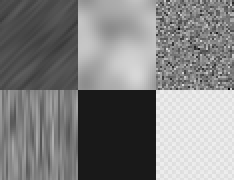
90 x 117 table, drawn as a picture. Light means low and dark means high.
It is made of 2 by 3 panels. Panel 1,1: high, slanting up to the right, faint in contrast. Panel 1,2: low, smooth. Panel 1,3: middling, fine-grained, strong in contrast. Panel 2,1: middling, streaked downward. Panel 2,2: very high, flat. Panel 2,3: very low, checkered, faint in contrast.
